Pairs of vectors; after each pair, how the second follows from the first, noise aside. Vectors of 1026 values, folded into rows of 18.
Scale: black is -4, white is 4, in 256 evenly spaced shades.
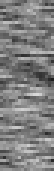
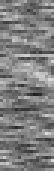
negated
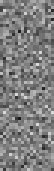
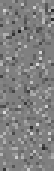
partly zeroed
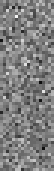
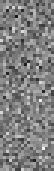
negated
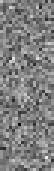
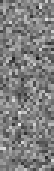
negated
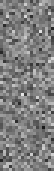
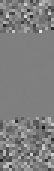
partly zeroed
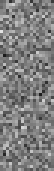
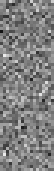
negated
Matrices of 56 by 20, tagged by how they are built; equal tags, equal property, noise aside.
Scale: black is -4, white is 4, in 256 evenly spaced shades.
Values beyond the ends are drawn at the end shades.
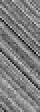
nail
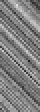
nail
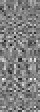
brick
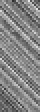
nail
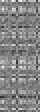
brick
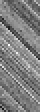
nail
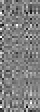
brick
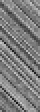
nail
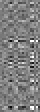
brick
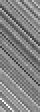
nail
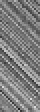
nail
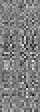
brick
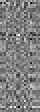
brick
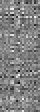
brick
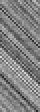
nail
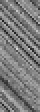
nail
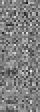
brick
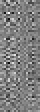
brick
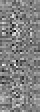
brick
